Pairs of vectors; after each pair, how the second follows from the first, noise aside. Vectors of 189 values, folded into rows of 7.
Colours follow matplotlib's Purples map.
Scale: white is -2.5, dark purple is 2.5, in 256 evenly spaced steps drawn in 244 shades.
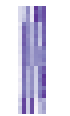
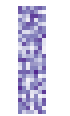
shuffled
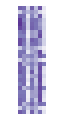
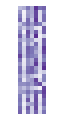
wrapped around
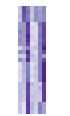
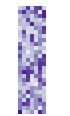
shuffled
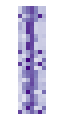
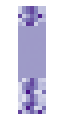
partly zeroed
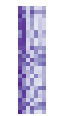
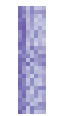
shrunk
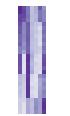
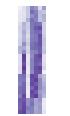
negated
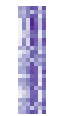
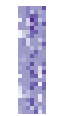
partly zeroed
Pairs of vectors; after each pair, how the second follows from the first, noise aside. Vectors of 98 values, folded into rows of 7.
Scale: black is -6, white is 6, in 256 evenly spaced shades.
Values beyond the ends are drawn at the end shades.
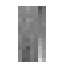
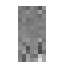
sign-scrambled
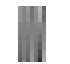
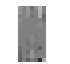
partly zeroed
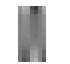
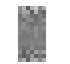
sign-scrambled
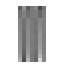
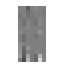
partly zeroed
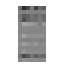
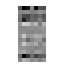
scaled up
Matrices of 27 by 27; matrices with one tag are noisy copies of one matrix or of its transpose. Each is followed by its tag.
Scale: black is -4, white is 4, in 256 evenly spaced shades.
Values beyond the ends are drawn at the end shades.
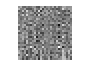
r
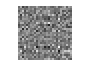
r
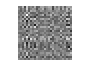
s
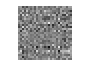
r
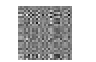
s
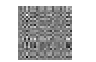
s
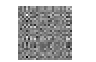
s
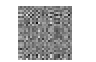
s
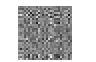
s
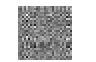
s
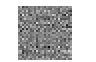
r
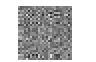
s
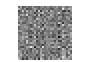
r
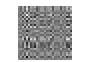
s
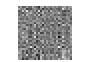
r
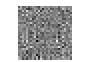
r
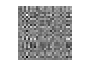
s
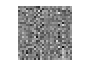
r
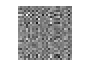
s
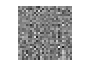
r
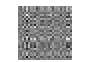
s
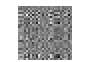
s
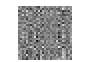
r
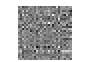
r
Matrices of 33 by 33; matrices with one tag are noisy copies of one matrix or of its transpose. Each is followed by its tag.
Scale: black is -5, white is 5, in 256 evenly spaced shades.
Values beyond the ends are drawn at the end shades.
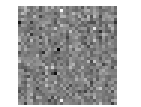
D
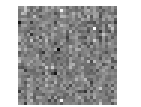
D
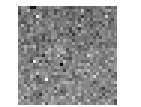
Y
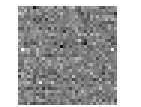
D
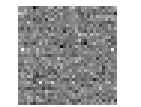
D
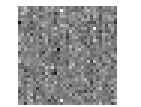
D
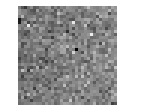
Y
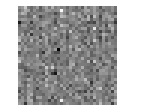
D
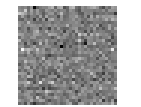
D
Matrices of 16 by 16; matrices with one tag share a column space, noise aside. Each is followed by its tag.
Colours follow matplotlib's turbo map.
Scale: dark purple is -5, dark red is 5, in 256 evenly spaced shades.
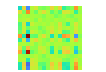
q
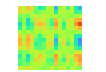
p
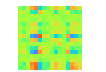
q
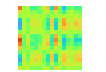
p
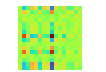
q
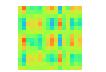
p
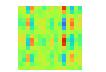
p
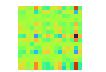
q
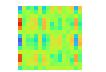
p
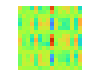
p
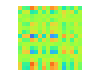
q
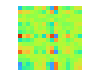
q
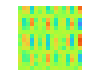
p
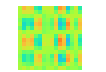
p
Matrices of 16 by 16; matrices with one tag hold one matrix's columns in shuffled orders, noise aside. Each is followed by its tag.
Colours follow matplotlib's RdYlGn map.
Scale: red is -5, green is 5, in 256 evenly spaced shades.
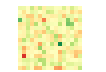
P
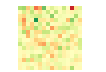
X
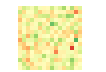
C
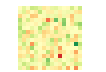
P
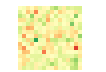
C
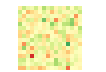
P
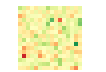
P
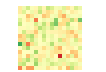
P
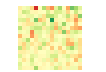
X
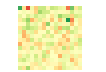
X
